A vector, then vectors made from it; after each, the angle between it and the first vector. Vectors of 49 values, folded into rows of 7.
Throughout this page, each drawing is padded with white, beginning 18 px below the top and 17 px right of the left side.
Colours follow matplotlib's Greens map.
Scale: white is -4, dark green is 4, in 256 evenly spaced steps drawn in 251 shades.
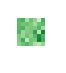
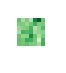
partly opposed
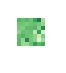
nearly opposite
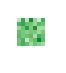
partly aligned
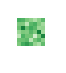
orthogonal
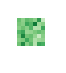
partly opposed
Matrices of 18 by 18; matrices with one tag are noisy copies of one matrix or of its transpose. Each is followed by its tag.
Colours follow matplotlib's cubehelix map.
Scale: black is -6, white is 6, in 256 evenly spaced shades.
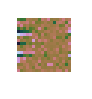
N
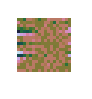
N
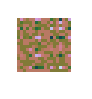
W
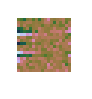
N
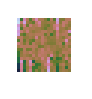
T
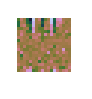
N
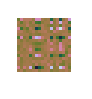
W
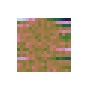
T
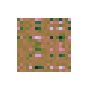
W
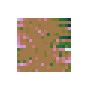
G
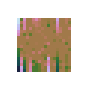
T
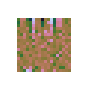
N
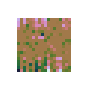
G
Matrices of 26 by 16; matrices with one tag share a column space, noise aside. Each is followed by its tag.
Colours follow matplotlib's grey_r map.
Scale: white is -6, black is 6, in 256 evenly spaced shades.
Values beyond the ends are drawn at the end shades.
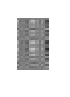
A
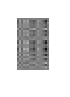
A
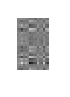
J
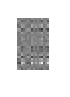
J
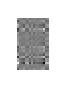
J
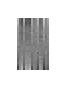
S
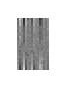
S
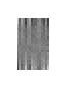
S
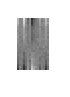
S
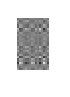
J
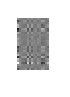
J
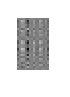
A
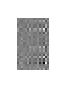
J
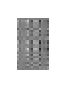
A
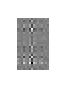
J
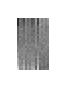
S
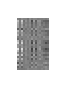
A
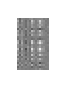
A
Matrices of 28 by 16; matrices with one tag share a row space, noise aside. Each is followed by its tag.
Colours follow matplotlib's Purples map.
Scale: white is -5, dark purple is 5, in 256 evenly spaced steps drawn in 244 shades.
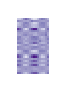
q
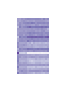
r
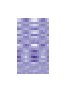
q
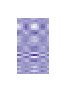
q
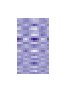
q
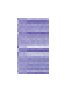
r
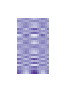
q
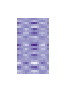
q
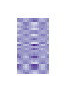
q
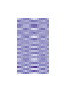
q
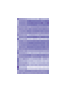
r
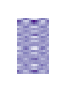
q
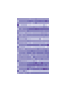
r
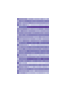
r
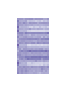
r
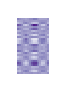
q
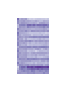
r
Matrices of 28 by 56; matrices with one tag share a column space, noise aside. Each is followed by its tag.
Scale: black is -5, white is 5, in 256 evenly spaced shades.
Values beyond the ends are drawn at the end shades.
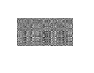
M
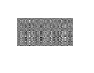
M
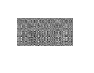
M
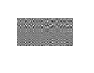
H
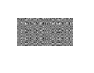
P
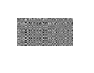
P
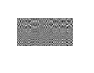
H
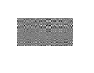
H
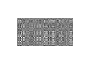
M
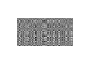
M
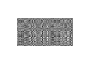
M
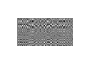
H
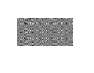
P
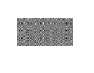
P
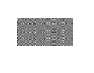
P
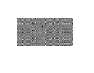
P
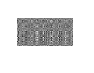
M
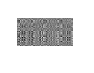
M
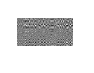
H
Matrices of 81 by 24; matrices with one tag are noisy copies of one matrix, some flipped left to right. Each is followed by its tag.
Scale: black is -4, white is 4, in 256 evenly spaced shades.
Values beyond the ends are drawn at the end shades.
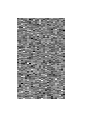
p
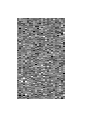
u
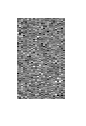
u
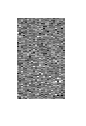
u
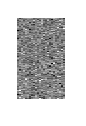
p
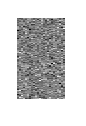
p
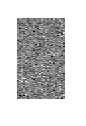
u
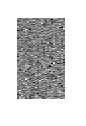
p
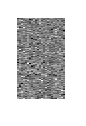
p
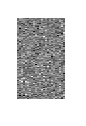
u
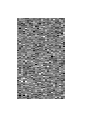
u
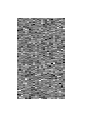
p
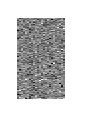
p
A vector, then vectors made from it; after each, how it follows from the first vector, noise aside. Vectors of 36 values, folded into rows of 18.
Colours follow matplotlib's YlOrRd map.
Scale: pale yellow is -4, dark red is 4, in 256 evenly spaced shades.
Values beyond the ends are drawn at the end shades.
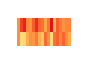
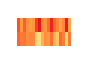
wrapped around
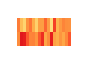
negated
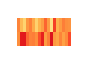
negated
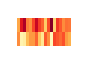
scaled up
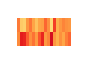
negated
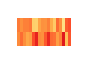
wrapped around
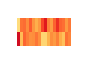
wrapped around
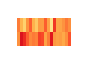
negated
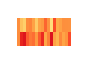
negated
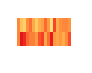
negated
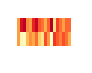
scaled up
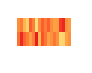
wrapped around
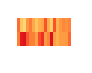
negated
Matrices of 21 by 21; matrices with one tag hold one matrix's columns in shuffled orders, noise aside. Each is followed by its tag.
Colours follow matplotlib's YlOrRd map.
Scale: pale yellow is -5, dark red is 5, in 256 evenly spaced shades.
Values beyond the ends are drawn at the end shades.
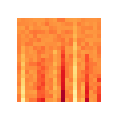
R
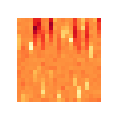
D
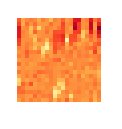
D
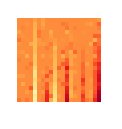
R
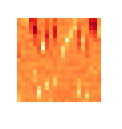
D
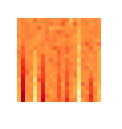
R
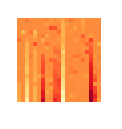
R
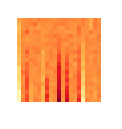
R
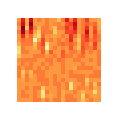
D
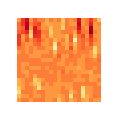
D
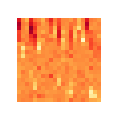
D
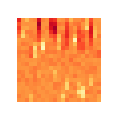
D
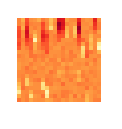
D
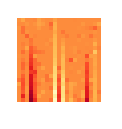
R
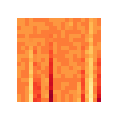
R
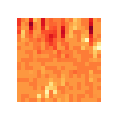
D
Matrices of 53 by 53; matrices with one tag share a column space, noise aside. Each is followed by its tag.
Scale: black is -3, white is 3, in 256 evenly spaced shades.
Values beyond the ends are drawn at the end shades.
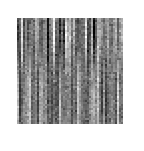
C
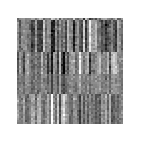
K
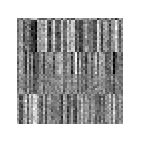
K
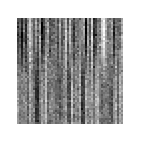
C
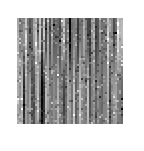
C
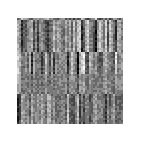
K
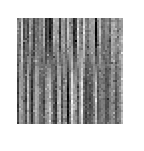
C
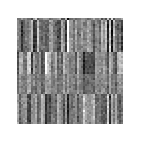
K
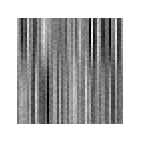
C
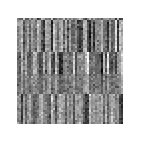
K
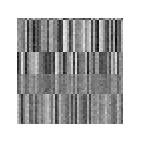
K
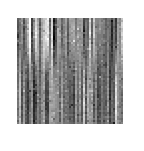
C
